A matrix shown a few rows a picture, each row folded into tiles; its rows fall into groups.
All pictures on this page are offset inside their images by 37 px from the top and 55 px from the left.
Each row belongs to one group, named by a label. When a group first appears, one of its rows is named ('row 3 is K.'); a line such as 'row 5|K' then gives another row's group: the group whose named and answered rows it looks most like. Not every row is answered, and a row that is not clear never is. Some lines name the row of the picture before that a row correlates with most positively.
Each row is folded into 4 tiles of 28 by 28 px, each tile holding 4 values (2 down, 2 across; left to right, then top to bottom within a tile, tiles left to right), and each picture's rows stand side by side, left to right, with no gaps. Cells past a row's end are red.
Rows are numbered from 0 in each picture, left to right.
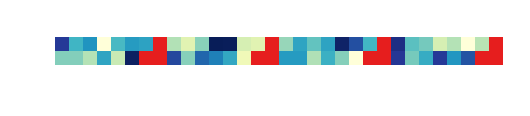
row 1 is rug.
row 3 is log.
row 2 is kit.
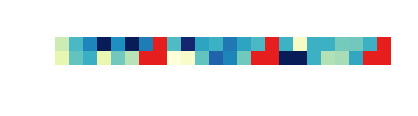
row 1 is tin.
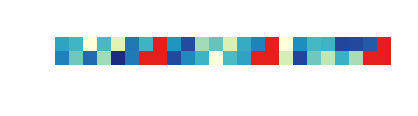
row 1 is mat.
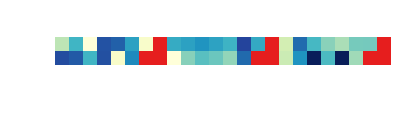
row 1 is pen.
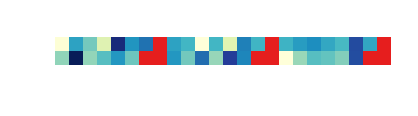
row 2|pen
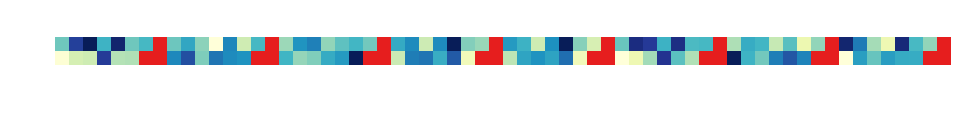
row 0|tin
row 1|log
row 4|rug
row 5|tin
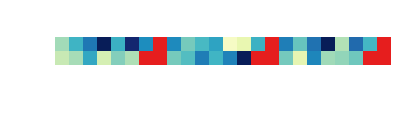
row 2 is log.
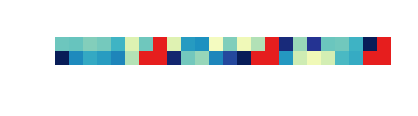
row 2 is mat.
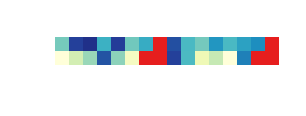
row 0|tin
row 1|mat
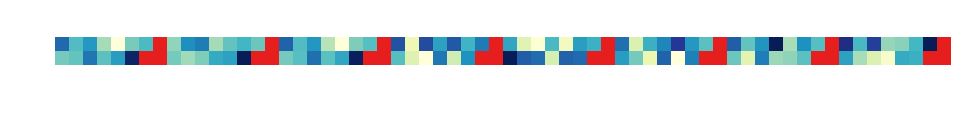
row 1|pen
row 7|mat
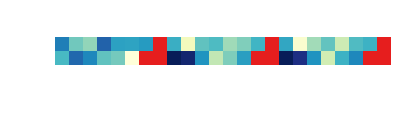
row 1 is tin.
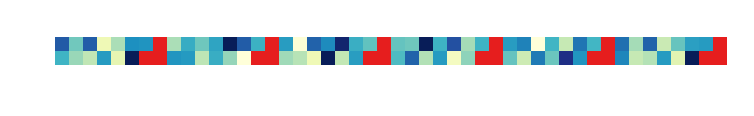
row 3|tin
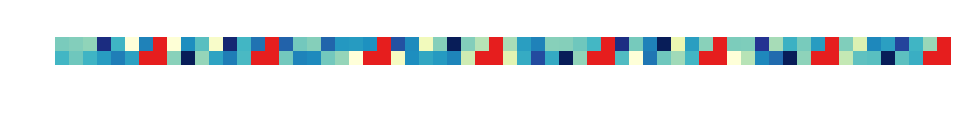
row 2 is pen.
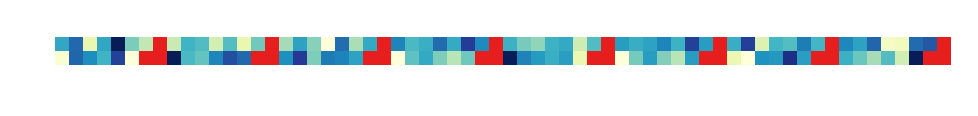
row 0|rug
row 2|log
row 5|pen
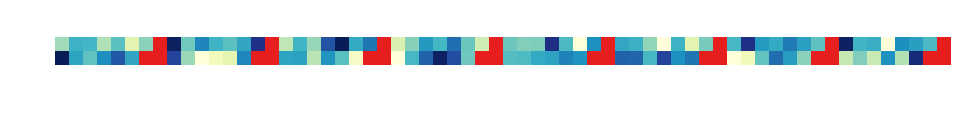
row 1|mat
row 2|kit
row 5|log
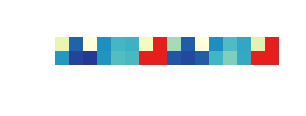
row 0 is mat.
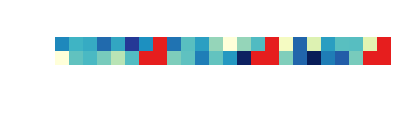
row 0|pen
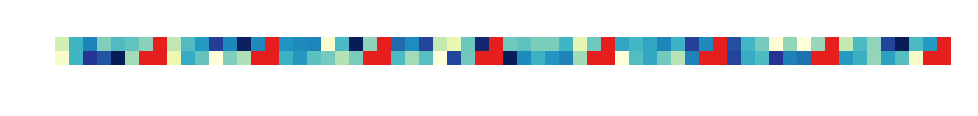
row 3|mat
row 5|pen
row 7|kit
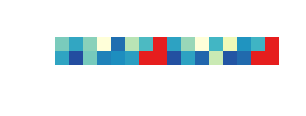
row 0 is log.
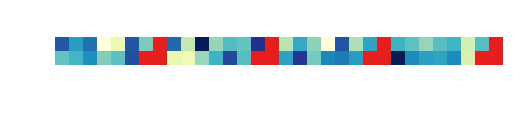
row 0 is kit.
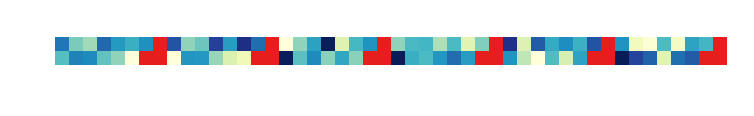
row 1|pen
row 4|mat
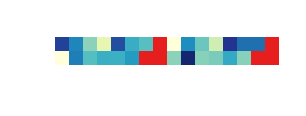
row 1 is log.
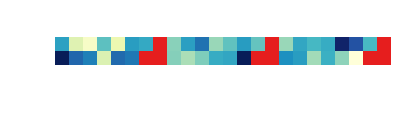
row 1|pen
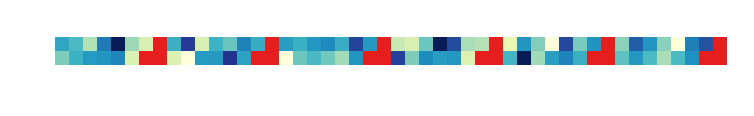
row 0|rug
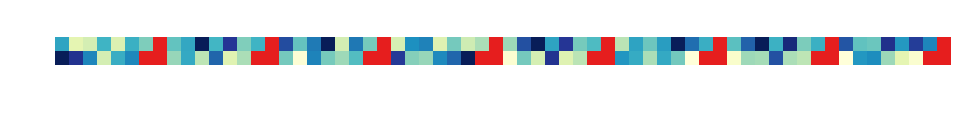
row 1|tin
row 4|tin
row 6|tin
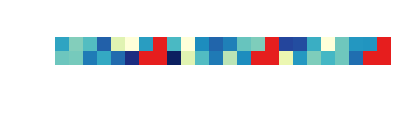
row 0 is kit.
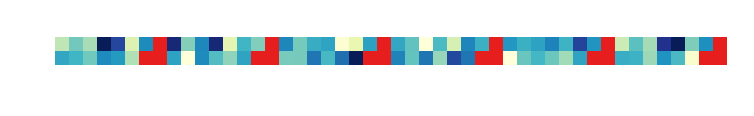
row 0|kit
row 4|pen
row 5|kit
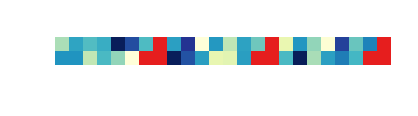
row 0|kit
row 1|mat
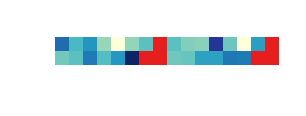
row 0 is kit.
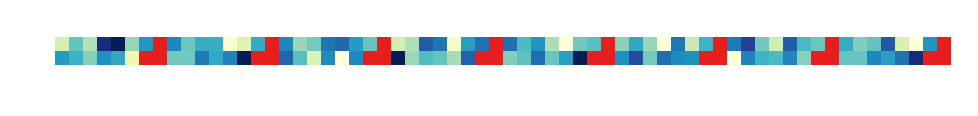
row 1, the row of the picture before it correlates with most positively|0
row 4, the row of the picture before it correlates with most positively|0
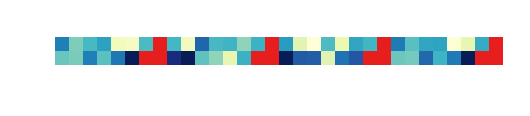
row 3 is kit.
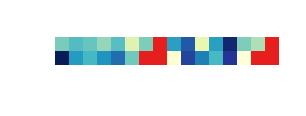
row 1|rug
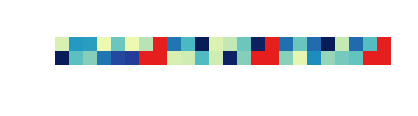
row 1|mat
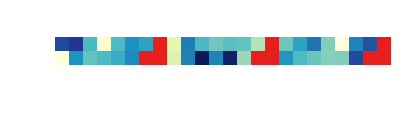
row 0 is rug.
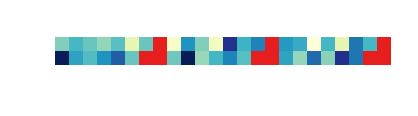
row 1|log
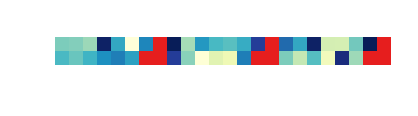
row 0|kit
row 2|mat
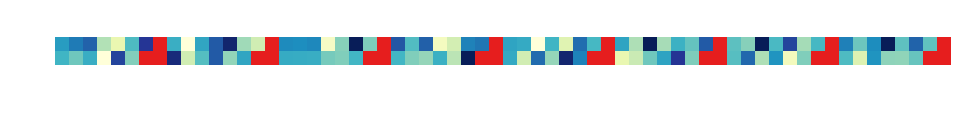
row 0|mat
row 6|tin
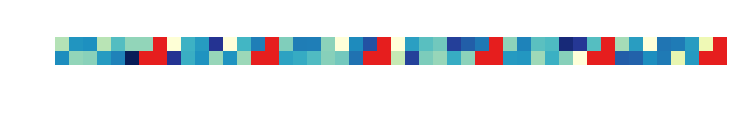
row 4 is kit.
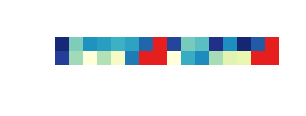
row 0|mat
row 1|pen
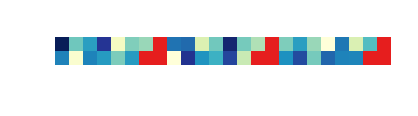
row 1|rug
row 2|log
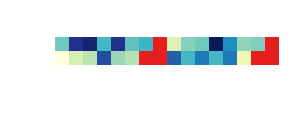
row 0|tin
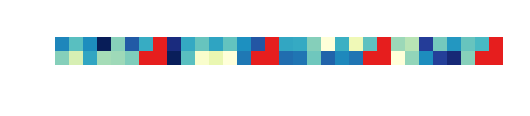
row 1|mat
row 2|log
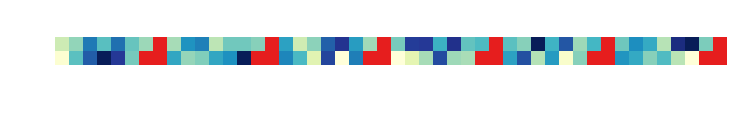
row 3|tin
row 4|tin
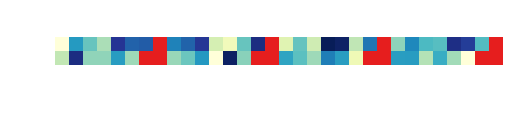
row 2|kit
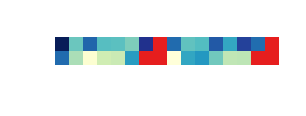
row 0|mat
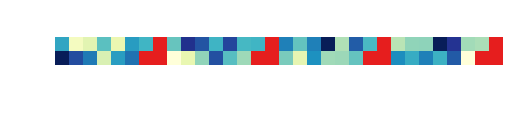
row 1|tin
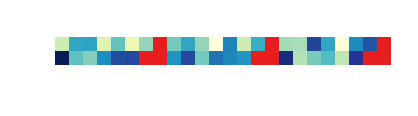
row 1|log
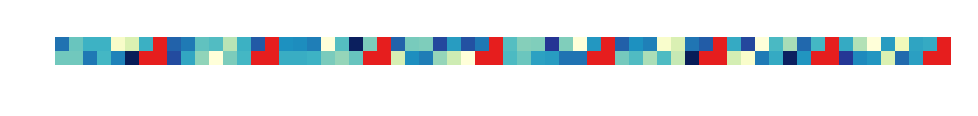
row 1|mat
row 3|pen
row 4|kit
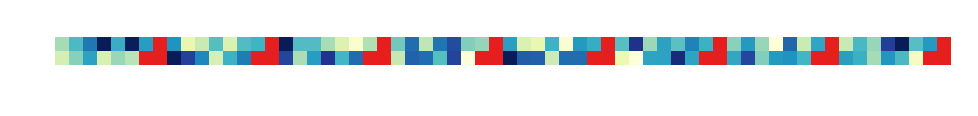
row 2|log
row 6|log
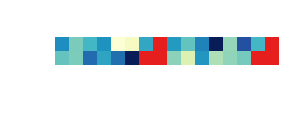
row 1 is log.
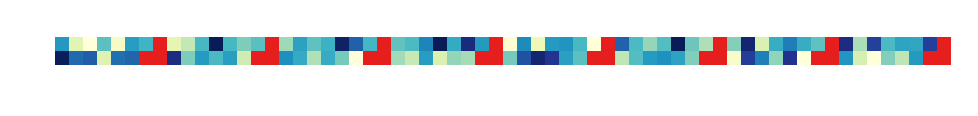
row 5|rug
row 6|rug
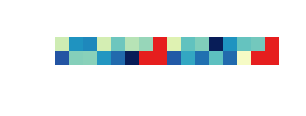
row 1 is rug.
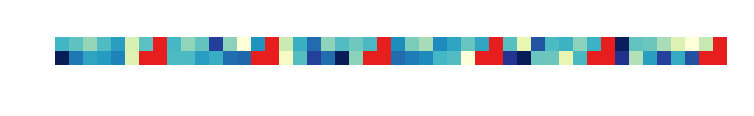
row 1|kit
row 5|log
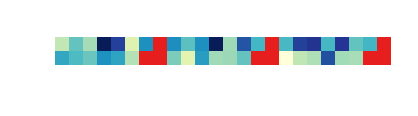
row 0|kit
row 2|tin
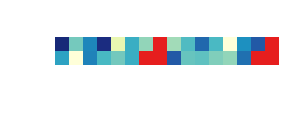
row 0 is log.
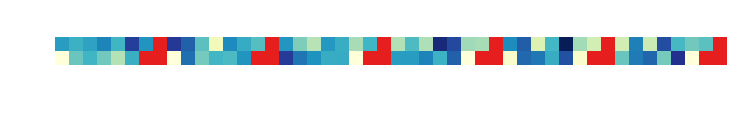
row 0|pen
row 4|rug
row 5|rug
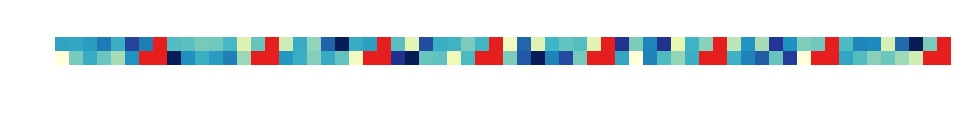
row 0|pen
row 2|kit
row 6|rug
